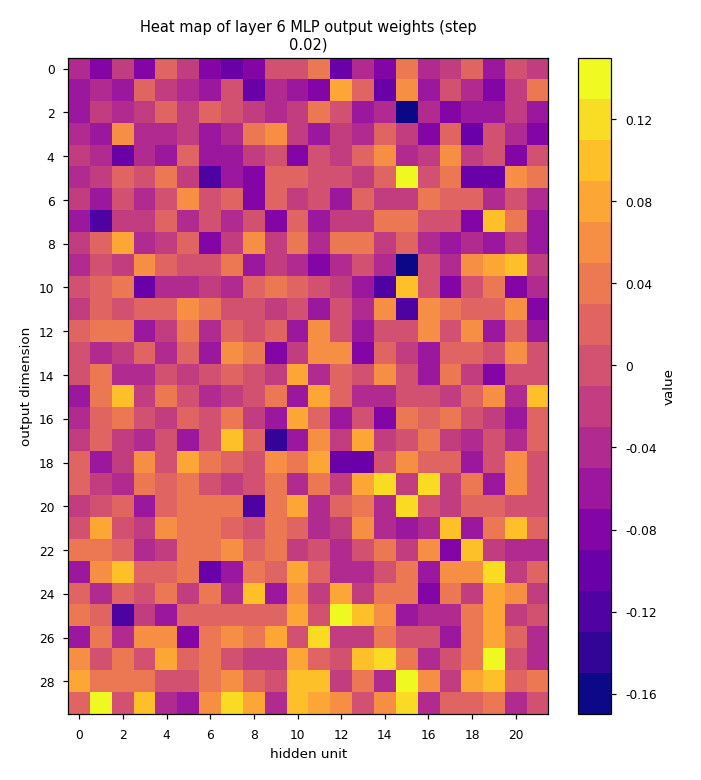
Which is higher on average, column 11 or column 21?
column 11
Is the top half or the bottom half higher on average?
bottom
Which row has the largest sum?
28
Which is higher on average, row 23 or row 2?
row 23
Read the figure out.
Title: Heat map of layer 6 MLP output weights (step 0.02)
x-axis: hidden unit, ticks 0 2 4 6 8 10 12 14 16 18 20
y-axis: output dimension, ticks 0 2 4 6 8 10 12 14 16 18 20 22 24 26 28 (0 at the top)
Colour bar: value, ticks -0.16 -0.12 -0.08 -0.04 0 0.04 0.08 0.12
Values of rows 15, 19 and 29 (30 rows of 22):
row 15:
-0.06 0.04 0.1 -0.02 0.04 0 -0.04 -0.02 0 0.04 -0.06 0.08 0.02 -0.04 -0.04 0 0 -0.02 0.02 0.06 -0.04 0.1
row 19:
0.02 -0.02 -0.04 0.04 0.02 0.04 0 -0.02 0 0.04 -0.04 0.04 -0.02 0.08 0.12 -0.02 0.12 -0.02 0.04 -0.06 0.06 0
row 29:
0.02 0.14 0 0.1 -0.04 -0.06 0.06 0.12 0.08 -0.04 0.1 0.08 0.06 0 0.06 0.12 -0.04 0.02 0.02 0.04 -0.04 0
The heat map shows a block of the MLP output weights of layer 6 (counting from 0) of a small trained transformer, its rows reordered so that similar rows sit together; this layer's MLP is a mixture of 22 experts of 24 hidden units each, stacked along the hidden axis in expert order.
